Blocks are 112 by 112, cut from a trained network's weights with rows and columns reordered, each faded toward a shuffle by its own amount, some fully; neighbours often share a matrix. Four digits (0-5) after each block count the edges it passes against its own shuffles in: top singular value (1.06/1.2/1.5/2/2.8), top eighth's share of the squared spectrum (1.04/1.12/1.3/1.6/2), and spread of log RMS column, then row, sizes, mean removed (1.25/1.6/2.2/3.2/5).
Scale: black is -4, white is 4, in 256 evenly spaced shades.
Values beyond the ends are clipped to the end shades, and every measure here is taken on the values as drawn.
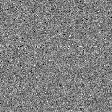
3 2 0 1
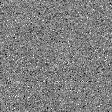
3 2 0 1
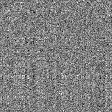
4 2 0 1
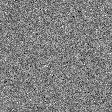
0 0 0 0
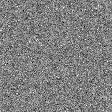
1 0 0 0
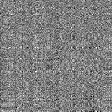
4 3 2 2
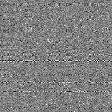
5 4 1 3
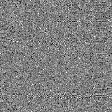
4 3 1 2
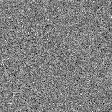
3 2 0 0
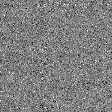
3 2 1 1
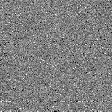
3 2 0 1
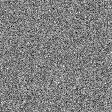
2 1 0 0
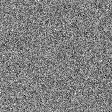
1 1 0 0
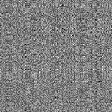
4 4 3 2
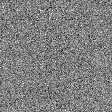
3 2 0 1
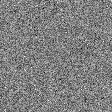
0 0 0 0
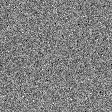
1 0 0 0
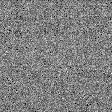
3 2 0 1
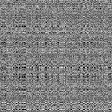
5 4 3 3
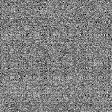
4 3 1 2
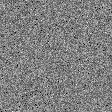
0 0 0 0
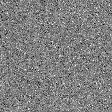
2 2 0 0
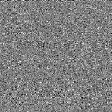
4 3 1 3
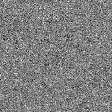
3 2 0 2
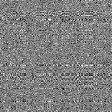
5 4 2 3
